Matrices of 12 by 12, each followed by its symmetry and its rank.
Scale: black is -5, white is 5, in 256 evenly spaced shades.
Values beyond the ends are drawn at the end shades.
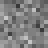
antisymmetric, full rank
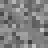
antisymmetric, full rank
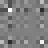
symmetric, rank two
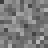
symmetric, full rank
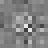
symmetric, rank two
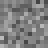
antisymmetric, full rank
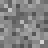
symmetric, full rank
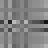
neither, rank one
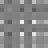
symmetric, rank one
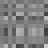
neither, rank one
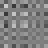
symmetric, rank one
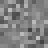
symmetric, full rank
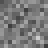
symmetric, full rank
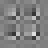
symmetric, rank one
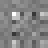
symmetric, rank two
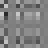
neither, rank one
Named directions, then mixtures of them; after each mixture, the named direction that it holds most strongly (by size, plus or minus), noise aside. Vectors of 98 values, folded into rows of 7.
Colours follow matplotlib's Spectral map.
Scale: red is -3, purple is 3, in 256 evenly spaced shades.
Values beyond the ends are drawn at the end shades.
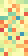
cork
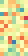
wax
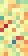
cork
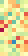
cork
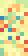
cork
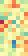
cork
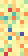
cork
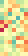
cork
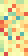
cork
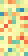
wax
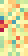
cork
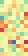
cork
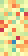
cork
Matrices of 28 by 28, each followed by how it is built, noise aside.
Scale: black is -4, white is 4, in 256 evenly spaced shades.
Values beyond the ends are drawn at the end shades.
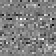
uneven rows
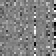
uneven columns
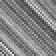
Toeplitz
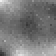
smooth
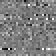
uneven rows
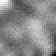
smooth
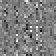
uneven columns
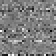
uneven rows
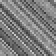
Toeplitz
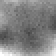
smooth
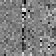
uneven columns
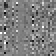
uneven columns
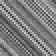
Toeplitz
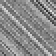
Toeplitz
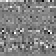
uneven rows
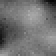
smooth
